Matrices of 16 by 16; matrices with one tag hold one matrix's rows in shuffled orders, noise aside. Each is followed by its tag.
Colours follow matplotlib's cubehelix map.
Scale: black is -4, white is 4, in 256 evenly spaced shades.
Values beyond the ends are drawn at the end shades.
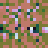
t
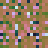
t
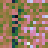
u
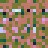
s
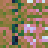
u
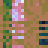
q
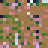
t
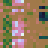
q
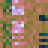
q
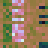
q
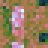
q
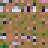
s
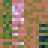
q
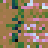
u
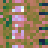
q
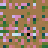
s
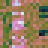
q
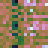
u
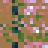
u
